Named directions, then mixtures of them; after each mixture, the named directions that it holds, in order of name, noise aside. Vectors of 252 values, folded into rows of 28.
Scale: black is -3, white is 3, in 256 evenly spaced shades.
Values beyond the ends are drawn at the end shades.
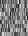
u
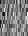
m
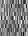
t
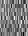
t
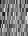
m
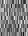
t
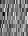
m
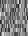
u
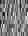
m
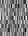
t, u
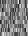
u
